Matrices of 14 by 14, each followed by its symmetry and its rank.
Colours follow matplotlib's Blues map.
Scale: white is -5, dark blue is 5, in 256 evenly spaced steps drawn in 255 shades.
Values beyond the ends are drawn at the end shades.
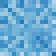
symmetric, rank three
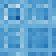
symmetric, rank two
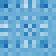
symmetric, rank two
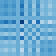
symmetric, rank one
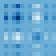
symmetric, rank one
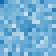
symmetric, full rank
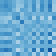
symmetric, rank two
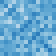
symmetric, full rank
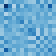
symmetric, rank three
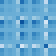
symmetric, rank one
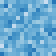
symmetric, full rank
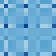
symmetric, rank one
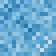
symmetric, full rank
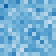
symmetric, full rank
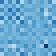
symmetric, rank three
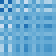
symmetric, rank one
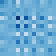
symmetric, rank two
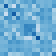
symmetric, rank three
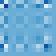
symmetric, rank one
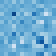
symmetric, rank two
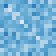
symmetric, full rank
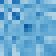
symmetric, rank three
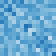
symmetric, full rank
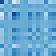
symmetric, rank two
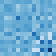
symmetric, rank three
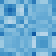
symmetric, rank two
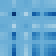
symmetric, rank one
